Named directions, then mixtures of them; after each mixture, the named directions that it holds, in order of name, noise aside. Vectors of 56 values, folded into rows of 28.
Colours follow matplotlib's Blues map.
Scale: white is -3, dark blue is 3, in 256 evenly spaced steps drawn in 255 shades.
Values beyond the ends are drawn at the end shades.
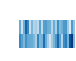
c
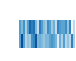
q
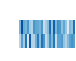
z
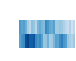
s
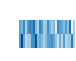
q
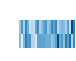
q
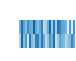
q, z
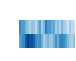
s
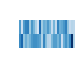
c, q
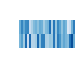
c, z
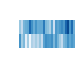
s, z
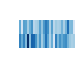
s, z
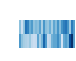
c, s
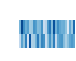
z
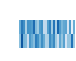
q, z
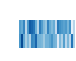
q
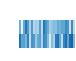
c, z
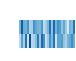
z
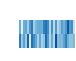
z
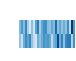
q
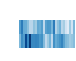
s, z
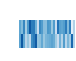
q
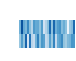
z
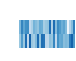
c, z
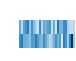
c, q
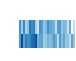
q, s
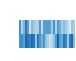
c, s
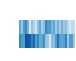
c, s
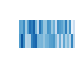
q
